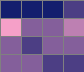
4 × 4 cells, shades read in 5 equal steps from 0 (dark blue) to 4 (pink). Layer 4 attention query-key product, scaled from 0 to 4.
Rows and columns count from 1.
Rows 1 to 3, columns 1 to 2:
0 0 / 4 2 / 2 1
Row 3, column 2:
1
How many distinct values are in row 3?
2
